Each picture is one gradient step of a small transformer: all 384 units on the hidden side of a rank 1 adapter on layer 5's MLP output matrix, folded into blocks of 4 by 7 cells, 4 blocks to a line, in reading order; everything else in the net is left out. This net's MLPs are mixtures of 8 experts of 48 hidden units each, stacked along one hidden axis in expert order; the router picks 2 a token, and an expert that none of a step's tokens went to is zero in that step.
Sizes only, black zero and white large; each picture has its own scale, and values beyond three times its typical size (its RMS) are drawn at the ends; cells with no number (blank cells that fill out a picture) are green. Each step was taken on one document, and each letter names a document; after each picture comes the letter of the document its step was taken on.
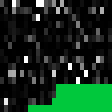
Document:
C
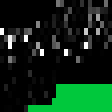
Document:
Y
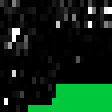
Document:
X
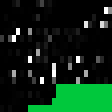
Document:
C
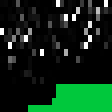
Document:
Y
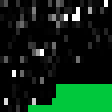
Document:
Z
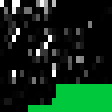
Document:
C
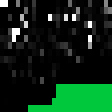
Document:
X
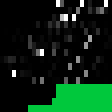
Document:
Z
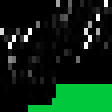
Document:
Y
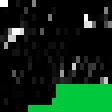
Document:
X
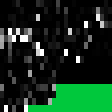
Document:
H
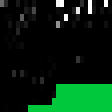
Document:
Z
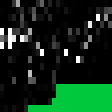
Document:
H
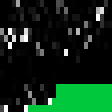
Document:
H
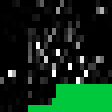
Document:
C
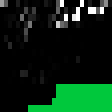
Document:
Z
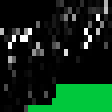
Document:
Y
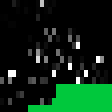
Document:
C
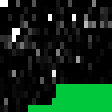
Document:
X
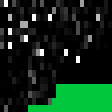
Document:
H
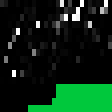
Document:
Z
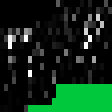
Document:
Y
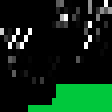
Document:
Z
